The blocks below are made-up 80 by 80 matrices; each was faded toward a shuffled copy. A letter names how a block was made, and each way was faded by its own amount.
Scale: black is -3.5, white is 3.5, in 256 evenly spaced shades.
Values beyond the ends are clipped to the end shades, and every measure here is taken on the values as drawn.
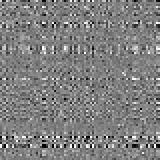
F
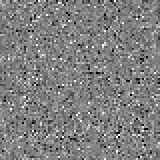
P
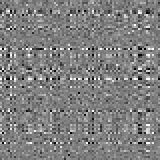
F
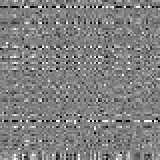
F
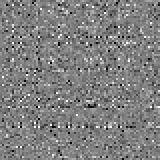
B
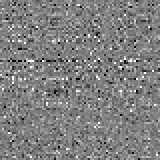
B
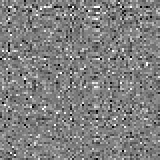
B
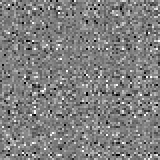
B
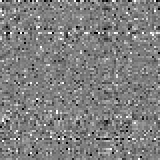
B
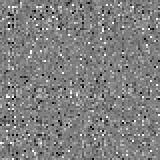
P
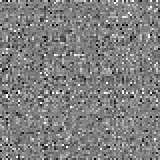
B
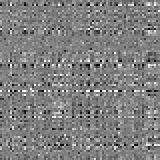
F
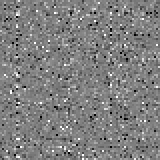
P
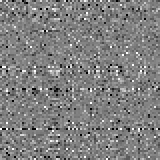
B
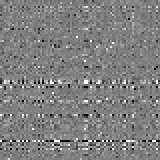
F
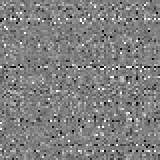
B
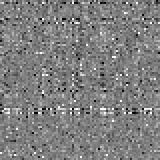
B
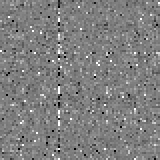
P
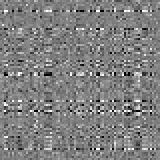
F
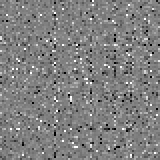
P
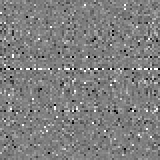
B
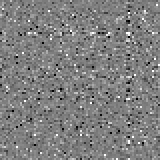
P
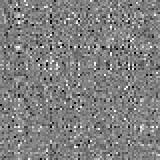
B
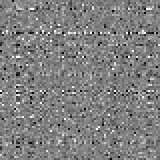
B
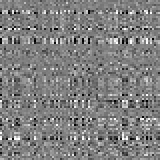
F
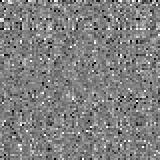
B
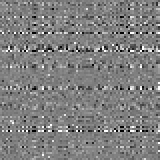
F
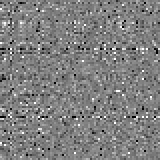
B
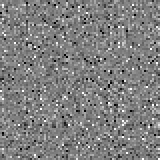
P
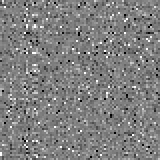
P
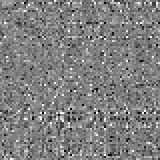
B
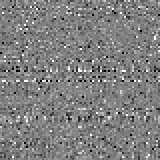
B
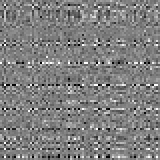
F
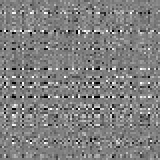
F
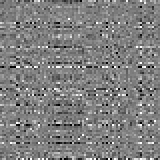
F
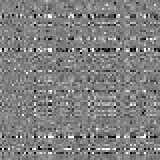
F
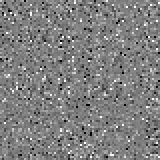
P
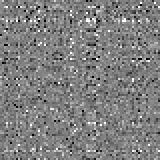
B
